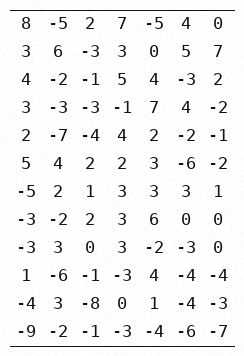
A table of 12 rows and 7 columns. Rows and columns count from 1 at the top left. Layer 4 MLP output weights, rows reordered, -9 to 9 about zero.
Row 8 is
-3 -2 2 3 6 0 0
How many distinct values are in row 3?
6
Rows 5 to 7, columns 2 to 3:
-7 -4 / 4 2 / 2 1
